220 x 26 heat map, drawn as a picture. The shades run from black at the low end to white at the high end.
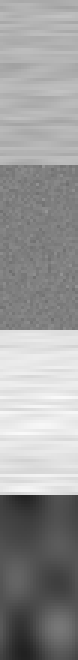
The table splits into 4 rows of 1 panel. Panel 1,1: high, streaked across, faint in contrast. Panel 2,1: middling, fine-grained, faint in contrast. Panel 3,1: very high, streaked across, faint in contrast. Panel 4,1: low, smooth.
